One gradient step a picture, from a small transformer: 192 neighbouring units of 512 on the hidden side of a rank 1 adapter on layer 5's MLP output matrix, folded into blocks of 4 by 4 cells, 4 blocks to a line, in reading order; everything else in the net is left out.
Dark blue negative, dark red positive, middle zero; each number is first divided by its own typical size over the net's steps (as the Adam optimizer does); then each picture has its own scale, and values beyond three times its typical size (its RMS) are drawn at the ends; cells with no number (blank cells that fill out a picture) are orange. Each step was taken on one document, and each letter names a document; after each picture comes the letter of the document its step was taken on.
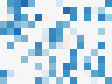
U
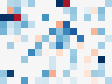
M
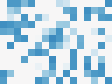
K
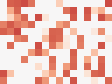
U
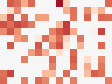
M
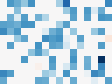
K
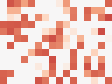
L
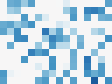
K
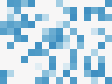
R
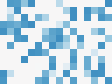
R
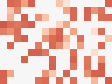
L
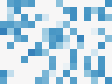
K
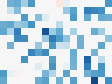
K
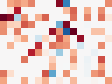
M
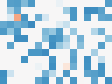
R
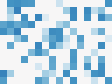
R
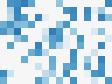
U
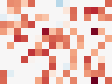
L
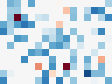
U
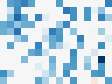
U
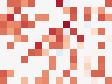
M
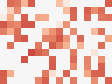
L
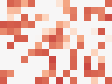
L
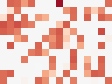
L
